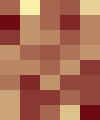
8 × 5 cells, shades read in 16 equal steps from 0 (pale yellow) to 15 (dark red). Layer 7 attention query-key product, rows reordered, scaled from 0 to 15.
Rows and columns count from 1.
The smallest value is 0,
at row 1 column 2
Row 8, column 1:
5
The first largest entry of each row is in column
4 1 1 3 5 2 2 5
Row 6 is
8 13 6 11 11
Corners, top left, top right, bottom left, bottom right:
9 2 5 15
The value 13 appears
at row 2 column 4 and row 6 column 2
